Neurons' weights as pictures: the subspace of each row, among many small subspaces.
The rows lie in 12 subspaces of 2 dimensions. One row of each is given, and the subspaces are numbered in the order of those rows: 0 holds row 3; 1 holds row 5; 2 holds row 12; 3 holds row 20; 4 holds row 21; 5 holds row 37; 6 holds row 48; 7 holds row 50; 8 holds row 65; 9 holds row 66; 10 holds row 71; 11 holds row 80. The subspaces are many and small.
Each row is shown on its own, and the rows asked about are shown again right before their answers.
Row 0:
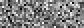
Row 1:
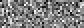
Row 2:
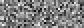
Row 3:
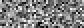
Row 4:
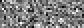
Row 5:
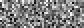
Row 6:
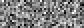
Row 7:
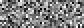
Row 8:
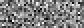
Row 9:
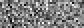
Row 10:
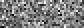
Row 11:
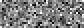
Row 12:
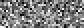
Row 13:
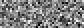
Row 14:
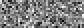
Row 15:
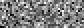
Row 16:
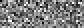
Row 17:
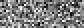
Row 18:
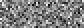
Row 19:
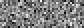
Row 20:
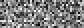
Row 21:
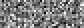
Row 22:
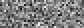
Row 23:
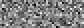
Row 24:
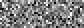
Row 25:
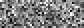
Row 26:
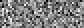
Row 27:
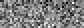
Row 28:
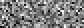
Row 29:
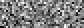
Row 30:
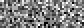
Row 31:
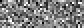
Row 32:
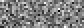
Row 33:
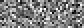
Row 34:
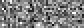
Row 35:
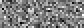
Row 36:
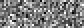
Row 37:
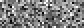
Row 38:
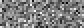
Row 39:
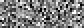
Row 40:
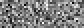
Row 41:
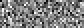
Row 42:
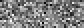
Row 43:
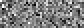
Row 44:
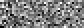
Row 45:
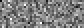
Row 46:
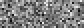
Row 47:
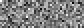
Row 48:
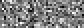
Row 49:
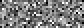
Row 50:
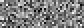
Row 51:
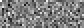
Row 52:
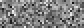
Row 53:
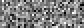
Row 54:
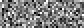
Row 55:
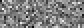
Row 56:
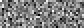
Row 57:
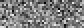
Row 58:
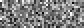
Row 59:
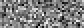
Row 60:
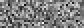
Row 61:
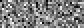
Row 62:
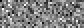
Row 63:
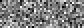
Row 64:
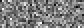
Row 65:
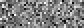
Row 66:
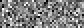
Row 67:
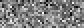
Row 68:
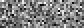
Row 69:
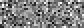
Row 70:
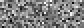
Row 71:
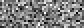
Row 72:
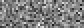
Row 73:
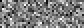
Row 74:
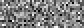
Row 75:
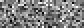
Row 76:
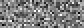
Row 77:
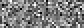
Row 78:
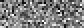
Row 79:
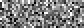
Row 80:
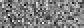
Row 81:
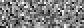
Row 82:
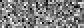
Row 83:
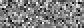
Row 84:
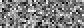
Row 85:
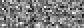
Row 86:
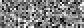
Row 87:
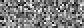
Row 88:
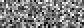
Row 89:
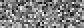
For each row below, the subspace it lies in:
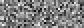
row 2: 7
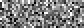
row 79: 1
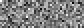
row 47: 7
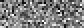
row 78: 8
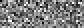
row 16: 3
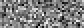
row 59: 5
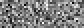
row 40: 11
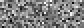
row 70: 10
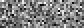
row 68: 8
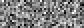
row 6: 4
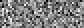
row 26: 9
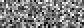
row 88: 1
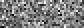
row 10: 8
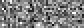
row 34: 6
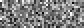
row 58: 1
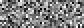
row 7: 7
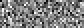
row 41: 9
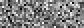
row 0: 0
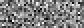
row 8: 3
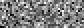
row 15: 2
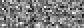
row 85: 6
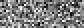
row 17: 0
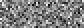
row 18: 1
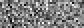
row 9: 11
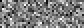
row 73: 0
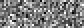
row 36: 4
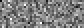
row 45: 11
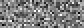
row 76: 3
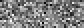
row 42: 10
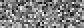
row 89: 10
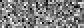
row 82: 11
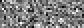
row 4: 6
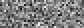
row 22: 0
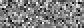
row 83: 3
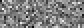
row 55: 7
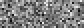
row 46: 10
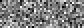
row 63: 4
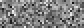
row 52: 5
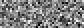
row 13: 5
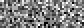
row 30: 1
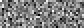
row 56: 9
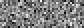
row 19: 4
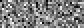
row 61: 11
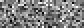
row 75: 5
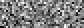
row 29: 2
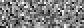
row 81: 2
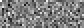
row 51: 9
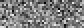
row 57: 8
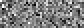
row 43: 8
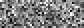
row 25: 5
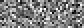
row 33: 6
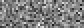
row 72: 10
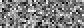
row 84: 0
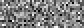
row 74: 3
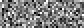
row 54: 9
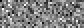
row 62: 0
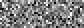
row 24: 1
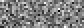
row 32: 2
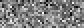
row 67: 5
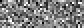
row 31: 3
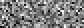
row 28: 2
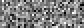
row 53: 4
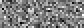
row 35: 6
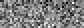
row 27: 1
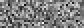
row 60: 0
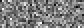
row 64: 11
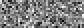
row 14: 7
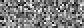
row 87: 7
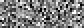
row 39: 6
